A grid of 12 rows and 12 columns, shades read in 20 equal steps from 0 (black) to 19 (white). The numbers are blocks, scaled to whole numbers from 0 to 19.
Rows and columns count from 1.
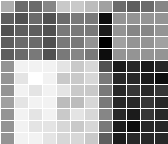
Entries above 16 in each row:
0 0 0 0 0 4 3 4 3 4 3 3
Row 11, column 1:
11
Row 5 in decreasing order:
11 11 11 11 10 9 9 9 8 7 6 1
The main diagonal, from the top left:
13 6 7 6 9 15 16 9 3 2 3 3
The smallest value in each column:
6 6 7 6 8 9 9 0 2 1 2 1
